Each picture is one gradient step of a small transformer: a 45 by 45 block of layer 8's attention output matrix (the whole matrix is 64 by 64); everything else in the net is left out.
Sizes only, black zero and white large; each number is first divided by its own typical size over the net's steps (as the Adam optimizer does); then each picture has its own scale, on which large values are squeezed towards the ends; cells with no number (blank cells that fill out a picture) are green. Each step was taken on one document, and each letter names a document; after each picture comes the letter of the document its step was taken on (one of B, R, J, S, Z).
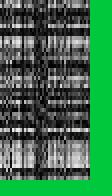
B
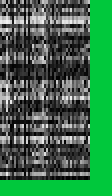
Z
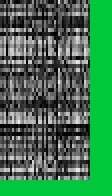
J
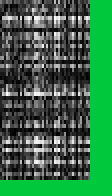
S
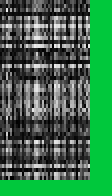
S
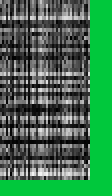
Z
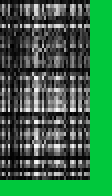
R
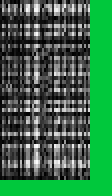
R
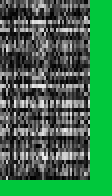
Z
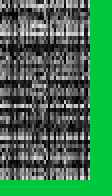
Z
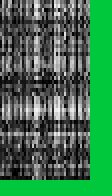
S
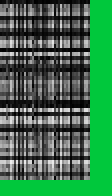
J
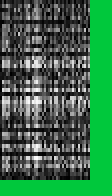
R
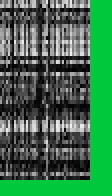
Z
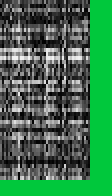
B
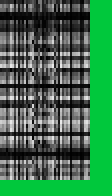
J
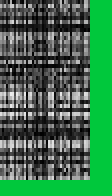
J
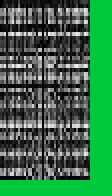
J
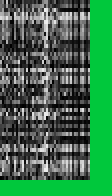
Z
